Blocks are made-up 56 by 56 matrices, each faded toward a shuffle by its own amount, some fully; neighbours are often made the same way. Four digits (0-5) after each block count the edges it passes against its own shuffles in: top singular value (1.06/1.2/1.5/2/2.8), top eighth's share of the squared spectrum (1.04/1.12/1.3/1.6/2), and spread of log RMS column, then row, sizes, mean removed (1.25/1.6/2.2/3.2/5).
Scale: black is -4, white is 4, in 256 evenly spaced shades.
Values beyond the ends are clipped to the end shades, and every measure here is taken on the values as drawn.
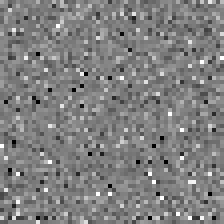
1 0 0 1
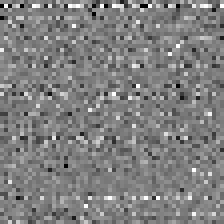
3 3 0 3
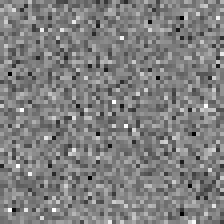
2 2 0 0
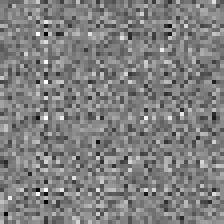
4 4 3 2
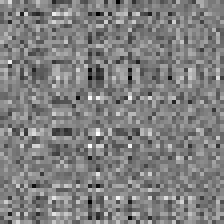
4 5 3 3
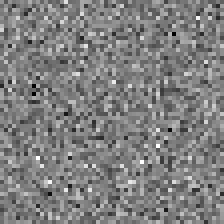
2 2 0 1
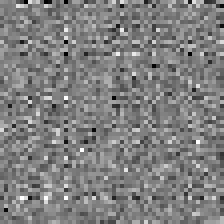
4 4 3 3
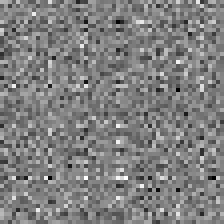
4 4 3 2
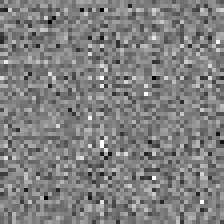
4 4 2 2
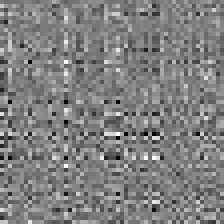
4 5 3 3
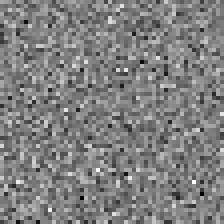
2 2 0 0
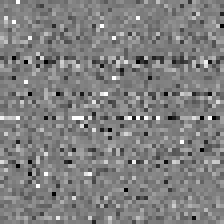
2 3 0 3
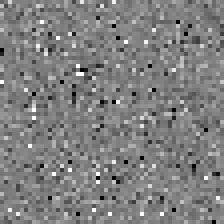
0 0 0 1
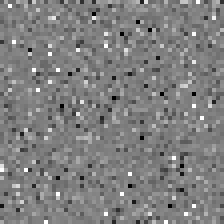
0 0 0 0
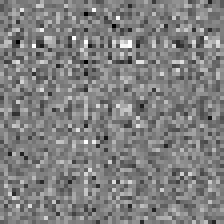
4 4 2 2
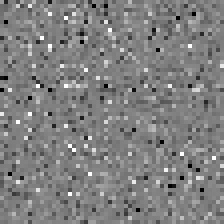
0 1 0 1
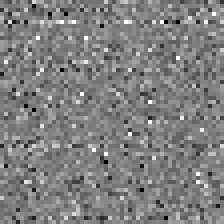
2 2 0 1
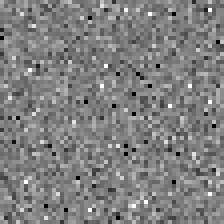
1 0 0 0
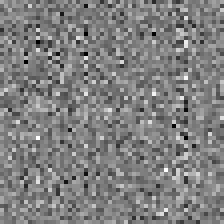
3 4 2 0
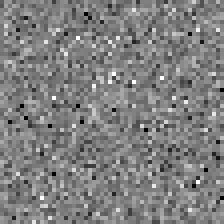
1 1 0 0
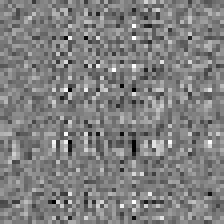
4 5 3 3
